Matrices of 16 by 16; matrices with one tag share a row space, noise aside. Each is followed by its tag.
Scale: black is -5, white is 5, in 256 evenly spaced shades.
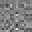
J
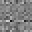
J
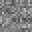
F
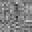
J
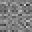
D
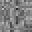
J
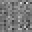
D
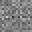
F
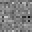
F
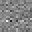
J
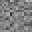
J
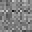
F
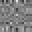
J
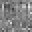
F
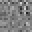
D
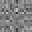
J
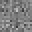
J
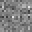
F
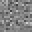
J
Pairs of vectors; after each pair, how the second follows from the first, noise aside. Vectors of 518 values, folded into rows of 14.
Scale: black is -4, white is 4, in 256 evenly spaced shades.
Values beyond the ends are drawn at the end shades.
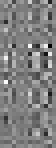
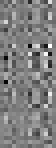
negated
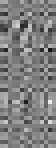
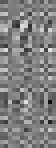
negated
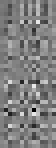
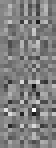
negated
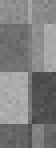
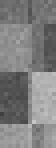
negated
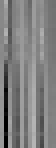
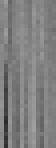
shrunk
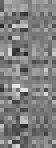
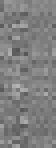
shrunk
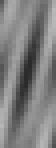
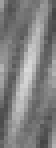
negated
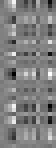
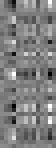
negated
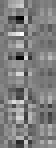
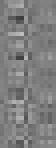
shrunk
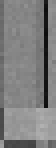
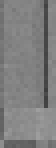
shrunk
